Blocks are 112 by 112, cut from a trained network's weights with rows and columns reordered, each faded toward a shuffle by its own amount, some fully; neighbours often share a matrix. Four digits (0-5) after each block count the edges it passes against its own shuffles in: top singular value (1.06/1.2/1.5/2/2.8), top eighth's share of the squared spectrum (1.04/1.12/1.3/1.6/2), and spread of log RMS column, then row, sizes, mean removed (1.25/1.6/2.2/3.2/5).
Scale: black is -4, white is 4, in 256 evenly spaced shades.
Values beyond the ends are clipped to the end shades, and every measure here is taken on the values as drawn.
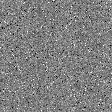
0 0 0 0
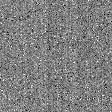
2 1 0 1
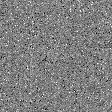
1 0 0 0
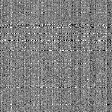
4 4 1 4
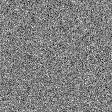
2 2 0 0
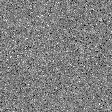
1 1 0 0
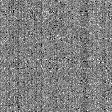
3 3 0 2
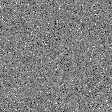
0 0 0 0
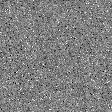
0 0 0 0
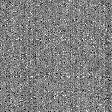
3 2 0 2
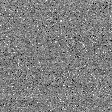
1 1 0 0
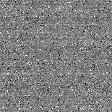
2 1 1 0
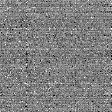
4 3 2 1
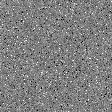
0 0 0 0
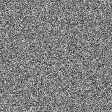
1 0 0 0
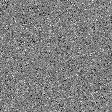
0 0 0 0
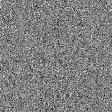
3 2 1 1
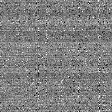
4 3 3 1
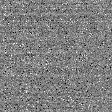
2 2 1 0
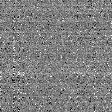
3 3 2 1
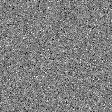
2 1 0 0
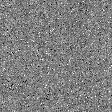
1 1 0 0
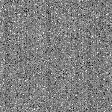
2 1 0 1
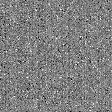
2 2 0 1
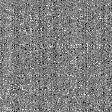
3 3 0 3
